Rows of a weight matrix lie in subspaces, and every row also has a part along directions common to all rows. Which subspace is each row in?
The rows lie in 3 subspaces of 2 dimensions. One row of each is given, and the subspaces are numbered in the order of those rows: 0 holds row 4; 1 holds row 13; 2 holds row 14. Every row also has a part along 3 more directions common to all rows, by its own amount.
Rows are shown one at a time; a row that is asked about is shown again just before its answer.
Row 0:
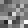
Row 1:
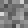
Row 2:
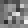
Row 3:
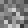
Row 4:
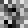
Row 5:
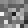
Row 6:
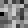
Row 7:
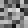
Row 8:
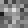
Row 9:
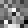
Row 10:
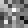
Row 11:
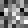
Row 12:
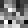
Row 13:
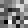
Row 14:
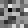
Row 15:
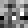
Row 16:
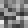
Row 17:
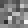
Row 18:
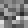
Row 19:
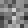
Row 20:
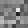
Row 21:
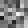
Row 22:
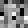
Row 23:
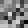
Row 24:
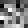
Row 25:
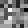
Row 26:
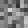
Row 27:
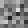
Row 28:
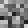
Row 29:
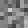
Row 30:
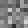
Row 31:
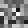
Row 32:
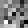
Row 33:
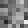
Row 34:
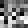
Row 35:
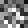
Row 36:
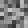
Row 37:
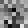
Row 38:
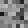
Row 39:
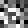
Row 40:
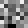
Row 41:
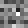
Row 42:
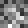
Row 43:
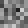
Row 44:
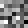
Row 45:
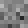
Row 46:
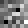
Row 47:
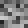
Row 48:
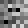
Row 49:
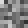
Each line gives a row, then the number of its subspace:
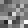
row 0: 1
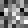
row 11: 0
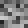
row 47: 1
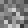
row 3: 0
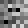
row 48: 2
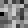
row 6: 0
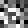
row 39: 1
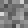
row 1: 0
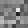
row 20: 2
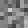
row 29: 2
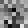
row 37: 0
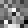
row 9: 0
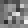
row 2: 2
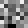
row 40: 1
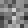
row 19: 0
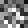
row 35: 0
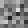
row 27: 2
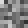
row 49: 1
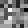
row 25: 2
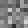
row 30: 2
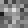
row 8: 0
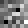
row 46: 2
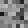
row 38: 0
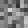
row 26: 2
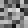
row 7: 2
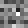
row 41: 2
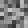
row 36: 2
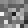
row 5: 0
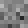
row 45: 0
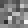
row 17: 2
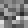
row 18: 1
